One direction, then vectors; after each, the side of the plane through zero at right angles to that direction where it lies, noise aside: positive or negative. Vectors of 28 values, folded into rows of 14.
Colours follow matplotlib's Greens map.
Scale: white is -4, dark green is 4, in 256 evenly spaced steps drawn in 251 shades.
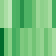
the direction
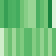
negative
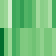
positive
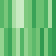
negative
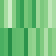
positive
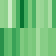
positive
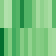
positive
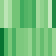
positive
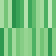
positive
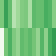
negative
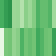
negative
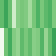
negative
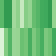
negative
